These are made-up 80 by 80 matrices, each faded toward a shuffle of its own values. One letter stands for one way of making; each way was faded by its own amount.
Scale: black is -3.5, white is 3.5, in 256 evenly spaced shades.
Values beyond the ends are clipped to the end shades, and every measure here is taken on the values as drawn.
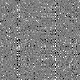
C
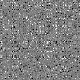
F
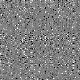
F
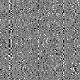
C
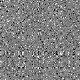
F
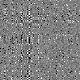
C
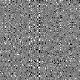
C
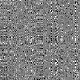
C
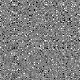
F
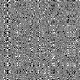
C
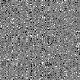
F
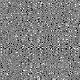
F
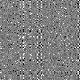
C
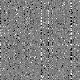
C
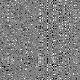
C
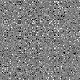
F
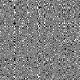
C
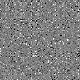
F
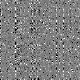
C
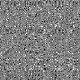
F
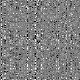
C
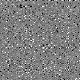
F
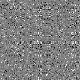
F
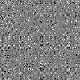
F
